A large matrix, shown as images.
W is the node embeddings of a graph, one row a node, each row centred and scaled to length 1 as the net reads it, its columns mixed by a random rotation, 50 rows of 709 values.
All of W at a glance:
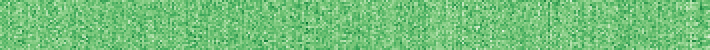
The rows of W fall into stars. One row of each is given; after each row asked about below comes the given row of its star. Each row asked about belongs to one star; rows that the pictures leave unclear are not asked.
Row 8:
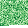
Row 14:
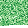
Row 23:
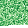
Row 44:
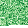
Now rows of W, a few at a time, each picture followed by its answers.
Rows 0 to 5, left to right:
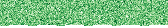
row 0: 44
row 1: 44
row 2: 8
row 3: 23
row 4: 14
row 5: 23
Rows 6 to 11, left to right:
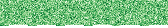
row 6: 8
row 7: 8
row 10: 14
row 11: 23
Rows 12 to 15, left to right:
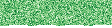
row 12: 23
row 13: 14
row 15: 23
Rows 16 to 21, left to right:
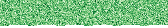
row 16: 44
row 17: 8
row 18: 44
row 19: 23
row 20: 14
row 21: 14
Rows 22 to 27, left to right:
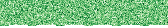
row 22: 8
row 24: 8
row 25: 14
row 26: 44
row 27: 44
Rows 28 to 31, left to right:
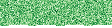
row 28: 8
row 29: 8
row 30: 23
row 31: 14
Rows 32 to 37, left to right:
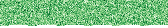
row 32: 23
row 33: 8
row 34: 14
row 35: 44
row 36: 14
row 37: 14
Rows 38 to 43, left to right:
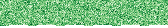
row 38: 8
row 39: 23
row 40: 44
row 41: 44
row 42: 8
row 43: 23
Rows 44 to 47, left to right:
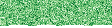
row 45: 8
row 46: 14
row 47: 44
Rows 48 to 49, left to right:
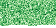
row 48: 14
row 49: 23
